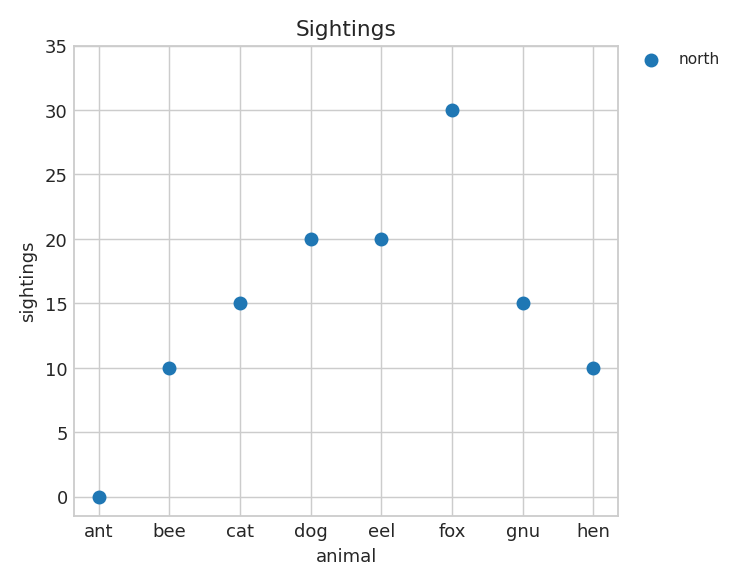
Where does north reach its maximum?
fox
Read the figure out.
Title: Sightings
x-axis: animal, ticks ant bee cat dog eel fox gnu hen
y-axis: sightings, ticks 0 5 10 15 20 25 30 35
Legend: north
Values:
north: 0 10 15 20 20 30 15 10
